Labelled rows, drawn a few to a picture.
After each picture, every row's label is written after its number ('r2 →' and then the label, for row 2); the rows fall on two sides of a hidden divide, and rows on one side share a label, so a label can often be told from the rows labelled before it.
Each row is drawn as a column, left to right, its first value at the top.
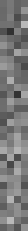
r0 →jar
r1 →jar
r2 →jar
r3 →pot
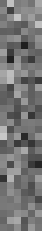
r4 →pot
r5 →jar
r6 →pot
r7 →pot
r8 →pot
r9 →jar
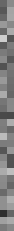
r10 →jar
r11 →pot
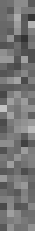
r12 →jar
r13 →jar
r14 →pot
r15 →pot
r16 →pot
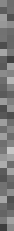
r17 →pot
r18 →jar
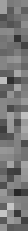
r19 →jar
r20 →pot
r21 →pot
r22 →pot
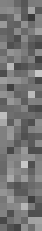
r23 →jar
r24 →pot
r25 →pot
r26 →jar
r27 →pot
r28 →pot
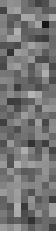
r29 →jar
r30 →jar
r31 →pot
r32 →pot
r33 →pot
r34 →pot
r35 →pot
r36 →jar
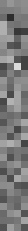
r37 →jar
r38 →jar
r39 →jar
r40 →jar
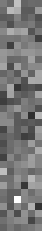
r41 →jar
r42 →pot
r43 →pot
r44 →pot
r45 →jar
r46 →pot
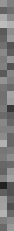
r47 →jar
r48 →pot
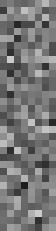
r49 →jar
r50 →jar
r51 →pot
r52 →pot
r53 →pot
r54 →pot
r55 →pot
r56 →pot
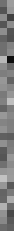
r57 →jar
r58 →pot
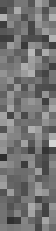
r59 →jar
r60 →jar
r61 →pot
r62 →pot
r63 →pot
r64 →jar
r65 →pot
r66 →jar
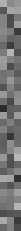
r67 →pot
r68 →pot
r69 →pot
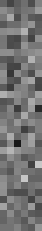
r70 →pot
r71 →pot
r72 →pot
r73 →jar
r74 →jar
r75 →pot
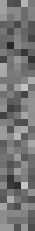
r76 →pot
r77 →pot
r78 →pot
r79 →jar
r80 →jar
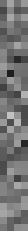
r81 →jar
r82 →jar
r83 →jar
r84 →pot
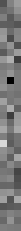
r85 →jar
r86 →pot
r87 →pot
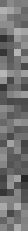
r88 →pot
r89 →pot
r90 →pot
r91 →pot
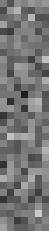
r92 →jar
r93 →jar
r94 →pot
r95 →jar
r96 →jar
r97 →jar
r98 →jar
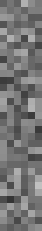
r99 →pot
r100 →pot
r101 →jar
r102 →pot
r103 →jar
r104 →jar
